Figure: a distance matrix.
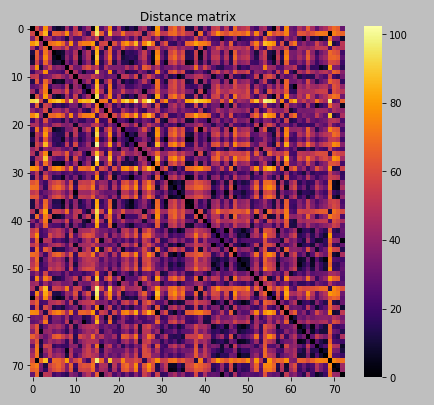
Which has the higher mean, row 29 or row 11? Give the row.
29
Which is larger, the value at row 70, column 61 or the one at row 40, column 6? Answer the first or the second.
the first
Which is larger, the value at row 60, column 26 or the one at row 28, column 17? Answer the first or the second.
the second
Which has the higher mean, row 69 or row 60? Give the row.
69
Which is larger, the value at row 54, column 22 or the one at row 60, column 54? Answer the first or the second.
the first
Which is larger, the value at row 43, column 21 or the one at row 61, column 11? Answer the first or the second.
the first
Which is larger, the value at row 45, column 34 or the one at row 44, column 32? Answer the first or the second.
the second
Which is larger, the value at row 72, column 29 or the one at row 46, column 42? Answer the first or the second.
the first
